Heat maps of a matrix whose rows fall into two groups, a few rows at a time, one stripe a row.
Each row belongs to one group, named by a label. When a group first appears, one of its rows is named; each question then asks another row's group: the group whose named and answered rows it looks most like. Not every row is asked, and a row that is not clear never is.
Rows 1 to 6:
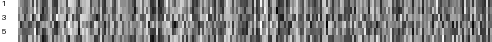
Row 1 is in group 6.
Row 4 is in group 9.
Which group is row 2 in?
6
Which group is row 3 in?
6
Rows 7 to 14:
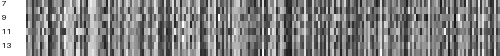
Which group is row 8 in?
6
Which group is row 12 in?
6
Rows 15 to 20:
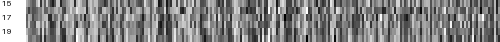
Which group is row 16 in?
9
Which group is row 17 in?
6
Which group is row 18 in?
6
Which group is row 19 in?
6
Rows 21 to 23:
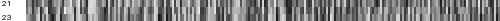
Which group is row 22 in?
6
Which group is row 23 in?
6
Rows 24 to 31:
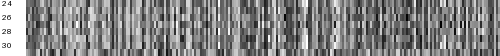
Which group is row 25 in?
9
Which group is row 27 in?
9
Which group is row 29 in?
9
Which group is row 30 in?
9
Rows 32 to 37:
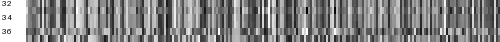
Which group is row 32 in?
6
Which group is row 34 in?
6
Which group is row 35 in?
6
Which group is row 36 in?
9
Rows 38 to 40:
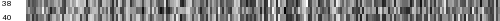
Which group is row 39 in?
6
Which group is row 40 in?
9
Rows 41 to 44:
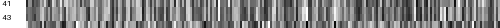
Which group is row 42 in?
9
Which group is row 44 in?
6
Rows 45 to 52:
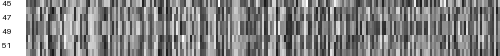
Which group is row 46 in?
6
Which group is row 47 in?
6
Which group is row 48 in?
9
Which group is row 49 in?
9
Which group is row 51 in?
6
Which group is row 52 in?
6
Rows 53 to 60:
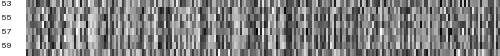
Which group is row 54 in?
6
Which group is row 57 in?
6
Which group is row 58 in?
6
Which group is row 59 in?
6
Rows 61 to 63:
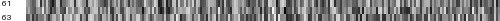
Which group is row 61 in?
6
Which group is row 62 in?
6
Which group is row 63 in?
9
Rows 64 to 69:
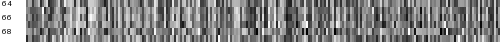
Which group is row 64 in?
6
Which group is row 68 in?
6
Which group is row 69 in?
9
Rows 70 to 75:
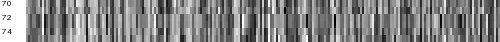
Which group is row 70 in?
6
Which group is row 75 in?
9
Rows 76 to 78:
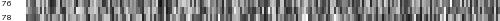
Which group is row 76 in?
6
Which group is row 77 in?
6
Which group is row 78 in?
9
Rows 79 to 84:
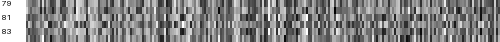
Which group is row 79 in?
6
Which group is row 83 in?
9
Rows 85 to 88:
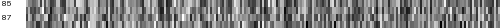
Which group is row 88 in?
9
